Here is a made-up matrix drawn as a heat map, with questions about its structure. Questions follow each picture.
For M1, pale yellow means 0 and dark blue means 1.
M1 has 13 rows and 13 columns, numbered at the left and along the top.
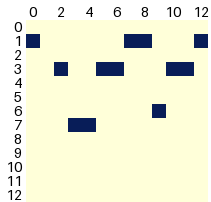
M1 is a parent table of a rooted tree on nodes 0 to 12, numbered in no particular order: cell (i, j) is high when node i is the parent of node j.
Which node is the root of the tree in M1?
1
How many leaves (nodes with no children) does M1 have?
9
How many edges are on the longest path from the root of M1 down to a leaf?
4
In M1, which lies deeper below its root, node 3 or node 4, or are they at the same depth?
the same depth
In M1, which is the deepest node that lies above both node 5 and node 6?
3
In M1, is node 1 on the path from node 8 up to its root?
yes
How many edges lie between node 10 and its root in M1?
3
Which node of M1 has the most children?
3
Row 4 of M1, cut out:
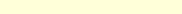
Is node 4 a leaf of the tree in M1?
yes
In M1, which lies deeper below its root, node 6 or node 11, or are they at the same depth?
the same depth
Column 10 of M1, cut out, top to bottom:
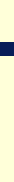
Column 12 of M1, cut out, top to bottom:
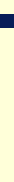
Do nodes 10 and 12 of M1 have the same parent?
no
